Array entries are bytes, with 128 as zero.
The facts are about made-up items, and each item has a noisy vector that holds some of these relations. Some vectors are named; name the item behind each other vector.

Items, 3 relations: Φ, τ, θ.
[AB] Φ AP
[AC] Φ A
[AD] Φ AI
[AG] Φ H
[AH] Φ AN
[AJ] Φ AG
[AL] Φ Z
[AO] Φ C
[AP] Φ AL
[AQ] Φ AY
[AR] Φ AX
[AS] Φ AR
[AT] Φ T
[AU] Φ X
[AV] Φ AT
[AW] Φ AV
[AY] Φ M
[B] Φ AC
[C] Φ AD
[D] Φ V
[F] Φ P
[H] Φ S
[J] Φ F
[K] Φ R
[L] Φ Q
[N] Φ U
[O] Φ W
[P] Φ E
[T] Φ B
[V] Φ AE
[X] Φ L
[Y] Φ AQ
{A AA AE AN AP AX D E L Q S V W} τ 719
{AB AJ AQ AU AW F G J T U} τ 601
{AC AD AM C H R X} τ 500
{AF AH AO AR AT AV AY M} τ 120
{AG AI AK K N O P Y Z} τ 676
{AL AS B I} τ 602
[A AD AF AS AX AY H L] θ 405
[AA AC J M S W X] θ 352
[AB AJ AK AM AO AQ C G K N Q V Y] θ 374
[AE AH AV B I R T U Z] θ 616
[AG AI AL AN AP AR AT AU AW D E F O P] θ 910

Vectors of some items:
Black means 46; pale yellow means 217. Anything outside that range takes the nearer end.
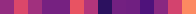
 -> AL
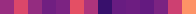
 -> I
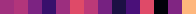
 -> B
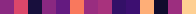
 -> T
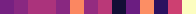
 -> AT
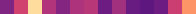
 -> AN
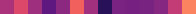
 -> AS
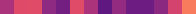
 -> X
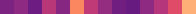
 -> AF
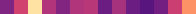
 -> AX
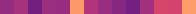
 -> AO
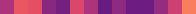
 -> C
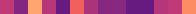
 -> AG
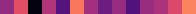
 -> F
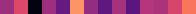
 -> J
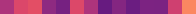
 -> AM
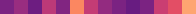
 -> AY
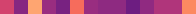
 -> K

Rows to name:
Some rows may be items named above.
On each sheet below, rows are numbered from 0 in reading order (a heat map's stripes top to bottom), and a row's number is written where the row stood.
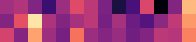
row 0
B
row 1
S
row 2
Y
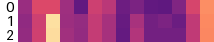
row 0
R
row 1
AA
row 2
V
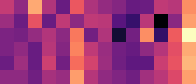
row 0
P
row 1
A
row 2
AV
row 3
AF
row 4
M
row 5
AH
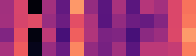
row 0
AJ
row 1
AD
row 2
U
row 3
AB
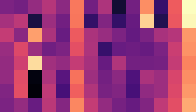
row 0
AV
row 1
AW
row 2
AK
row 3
I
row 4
V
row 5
G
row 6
U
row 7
AR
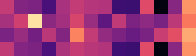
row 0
AC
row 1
D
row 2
AY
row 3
AC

